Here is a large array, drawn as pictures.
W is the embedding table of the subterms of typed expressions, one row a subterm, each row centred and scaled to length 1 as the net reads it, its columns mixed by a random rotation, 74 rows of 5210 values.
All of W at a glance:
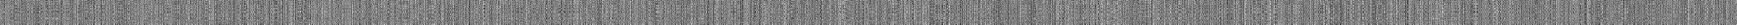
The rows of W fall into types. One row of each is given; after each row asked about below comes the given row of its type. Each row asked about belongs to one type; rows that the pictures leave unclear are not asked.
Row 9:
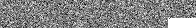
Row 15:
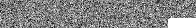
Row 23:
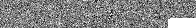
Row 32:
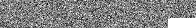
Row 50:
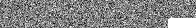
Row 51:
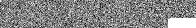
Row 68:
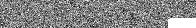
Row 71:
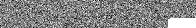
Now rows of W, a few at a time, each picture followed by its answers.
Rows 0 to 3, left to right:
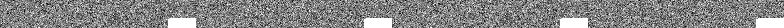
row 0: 50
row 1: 50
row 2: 50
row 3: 32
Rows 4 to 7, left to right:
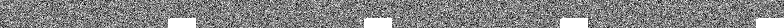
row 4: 32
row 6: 50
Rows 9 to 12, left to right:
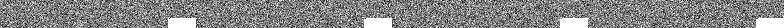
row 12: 71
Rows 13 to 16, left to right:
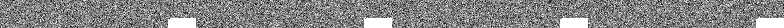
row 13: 23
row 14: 9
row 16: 50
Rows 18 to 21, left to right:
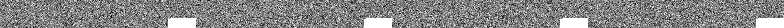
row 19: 71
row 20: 15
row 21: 32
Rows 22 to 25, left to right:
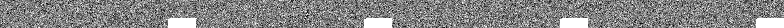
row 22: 50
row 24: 15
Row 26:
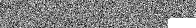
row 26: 51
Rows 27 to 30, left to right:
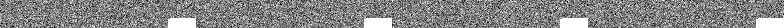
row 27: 15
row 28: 32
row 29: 51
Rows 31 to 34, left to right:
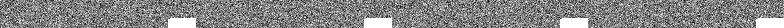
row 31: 23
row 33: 51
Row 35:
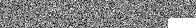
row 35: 50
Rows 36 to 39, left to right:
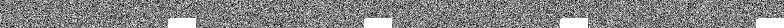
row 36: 15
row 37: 32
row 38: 51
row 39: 51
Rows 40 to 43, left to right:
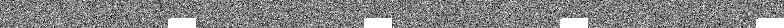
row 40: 23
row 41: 32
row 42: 51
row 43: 23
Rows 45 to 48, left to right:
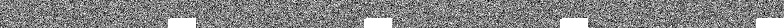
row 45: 32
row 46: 50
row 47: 71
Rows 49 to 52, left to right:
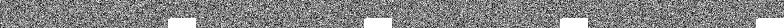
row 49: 50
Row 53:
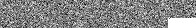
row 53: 9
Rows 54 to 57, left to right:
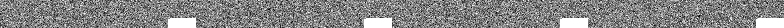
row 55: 32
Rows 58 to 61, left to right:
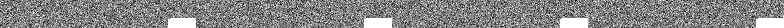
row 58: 15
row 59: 32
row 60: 51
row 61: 71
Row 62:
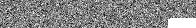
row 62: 15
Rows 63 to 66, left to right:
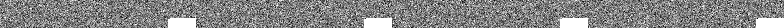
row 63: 71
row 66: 23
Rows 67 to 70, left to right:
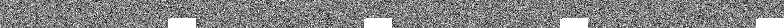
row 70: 15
